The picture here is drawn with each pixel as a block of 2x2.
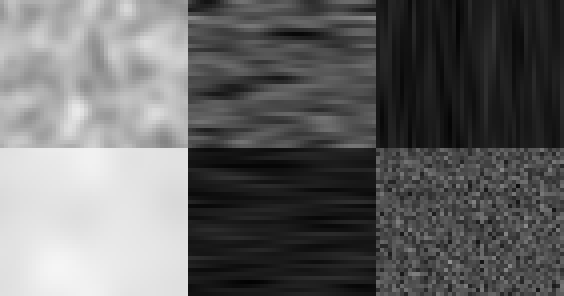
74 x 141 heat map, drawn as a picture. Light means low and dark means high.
It is made of 2 by 3 panels. Panel 1,1: low, blotchy. Panel 1,2: high, streaked across. Panel 1,3: very high, streaked downward, faint in contrast. Panel 2,1: very low, smooth, faint in contrast. Panel 2,2: very high, streaked across, faint in contrast. Panel 2,3: high, fine-grained.
